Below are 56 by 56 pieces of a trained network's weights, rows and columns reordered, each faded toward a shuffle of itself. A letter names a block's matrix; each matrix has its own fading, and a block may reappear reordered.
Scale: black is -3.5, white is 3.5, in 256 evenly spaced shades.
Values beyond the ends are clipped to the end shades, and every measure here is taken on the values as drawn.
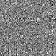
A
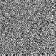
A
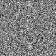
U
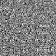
A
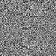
A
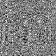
A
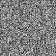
U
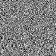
A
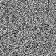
U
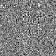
A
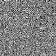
A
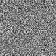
U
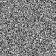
U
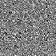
A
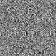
A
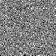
A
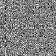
A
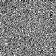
A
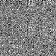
A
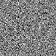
A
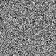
U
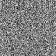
U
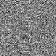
A
